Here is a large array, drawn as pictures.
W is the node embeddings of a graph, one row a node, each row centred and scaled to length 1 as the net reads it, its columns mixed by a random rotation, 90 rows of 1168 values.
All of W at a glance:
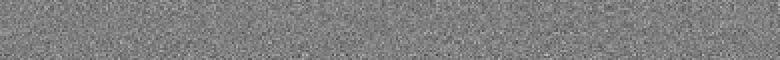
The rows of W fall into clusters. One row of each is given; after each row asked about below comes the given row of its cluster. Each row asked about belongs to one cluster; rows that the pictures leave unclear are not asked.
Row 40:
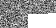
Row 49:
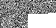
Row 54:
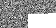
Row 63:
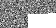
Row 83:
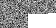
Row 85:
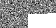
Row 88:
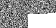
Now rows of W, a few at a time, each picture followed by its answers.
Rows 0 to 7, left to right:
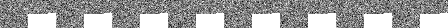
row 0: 88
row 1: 40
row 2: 40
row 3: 83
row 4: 85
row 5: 85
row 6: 88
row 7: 40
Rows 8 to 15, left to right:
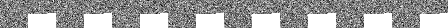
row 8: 54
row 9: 88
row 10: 83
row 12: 88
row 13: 88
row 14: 63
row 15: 88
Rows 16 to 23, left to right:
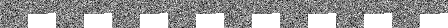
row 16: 40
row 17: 83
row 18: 40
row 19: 85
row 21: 83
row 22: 49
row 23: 40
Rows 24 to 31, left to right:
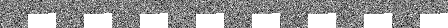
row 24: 49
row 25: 63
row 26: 88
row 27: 83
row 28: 54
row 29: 49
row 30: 40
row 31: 49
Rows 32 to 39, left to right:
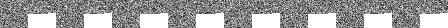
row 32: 88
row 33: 88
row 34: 83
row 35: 40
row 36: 85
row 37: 83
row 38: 88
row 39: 88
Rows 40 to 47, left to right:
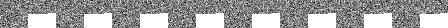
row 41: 83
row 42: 85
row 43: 63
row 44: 54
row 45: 85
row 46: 85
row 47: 88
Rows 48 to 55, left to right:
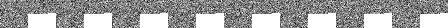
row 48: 63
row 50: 49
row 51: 54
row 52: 40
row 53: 49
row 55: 83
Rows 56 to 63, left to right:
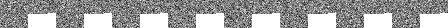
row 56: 88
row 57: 54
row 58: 83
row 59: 83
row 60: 40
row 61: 88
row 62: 63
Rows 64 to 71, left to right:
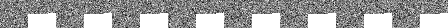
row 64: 63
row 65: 40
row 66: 85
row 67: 49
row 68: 40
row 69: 40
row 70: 49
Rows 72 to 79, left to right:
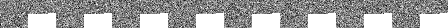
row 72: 49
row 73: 85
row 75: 54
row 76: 40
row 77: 40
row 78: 83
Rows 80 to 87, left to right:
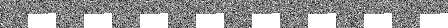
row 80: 49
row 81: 83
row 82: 83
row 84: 85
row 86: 49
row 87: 83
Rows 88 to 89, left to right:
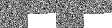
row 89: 88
